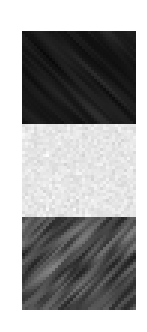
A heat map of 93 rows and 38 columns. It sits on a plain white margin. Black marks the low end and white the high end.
It is made of 3 by 1 panels. Panel 1,1: very low, slanting down to the right, faint in contrast. Panel 2,1: very high, fine-grained, faint in contrast. Panel 3,1: low, slanting up to the right.
